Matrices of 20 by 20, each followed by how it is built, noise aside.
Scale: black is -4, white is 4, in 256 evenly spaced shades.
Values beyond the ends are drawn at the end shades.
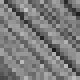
Toeplitz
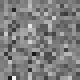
low rank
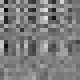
low rank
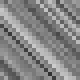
Toeplitz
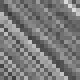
Toeplitz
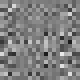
low rank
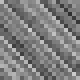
Toeplitz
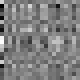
low rank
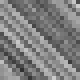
Toeplitz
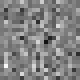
low rank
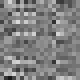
low rank
